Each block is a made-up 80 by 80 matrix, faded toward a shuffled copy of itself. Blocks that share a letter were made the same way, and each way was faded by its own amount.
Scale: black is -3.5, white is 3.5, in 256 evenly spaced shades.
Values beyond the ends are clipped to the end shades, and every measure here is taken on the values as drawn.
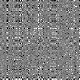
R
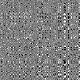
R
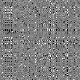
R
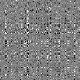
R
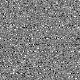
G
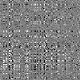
R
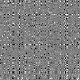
R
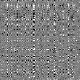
R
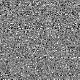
G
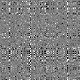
R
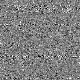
G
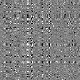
R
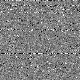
G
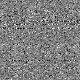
G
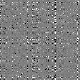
R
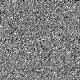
G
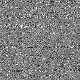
G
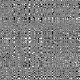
R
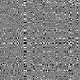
R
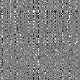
R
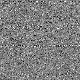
G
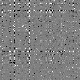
R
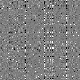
R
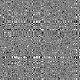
R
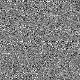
G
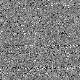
G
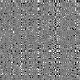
R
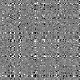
R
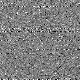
G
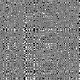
R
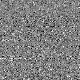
G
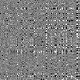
R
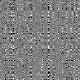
R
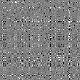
R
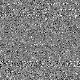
G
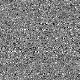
G
